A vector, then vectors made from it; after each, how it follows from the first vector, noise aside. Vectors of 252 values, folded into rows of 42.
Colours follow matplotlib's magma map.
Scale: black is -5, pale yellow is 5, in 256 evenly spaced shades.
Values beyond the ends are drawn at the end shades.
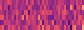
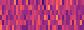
wrapped around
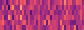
wrapped around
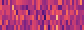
wrapped around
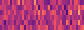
wrapped around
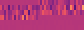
partly zeroed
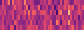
wrapped around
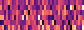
scaled up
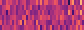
wrapped around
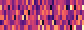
scaled up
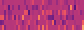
partly zeroed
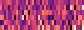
scaled up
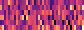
scaled up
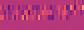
partly zeroed
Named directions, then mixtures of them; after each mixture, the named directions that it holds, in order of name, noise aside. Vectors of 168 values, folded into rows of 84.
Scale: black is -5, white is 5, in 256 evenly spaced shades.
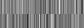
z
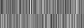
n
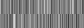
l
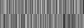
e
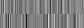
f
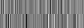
f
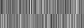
n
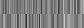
e, f, z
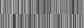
l, n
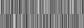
f, l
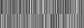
n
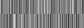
l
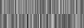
e, z
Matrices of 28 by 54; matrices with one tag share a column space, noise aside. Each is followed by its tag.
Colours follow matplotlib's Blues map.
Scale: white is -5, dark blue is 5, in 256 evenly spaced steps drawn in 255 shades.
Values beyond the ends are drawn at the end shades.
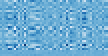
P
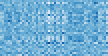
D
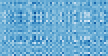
D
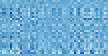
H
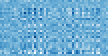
H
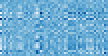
H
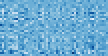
H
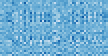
D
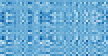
D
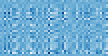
H
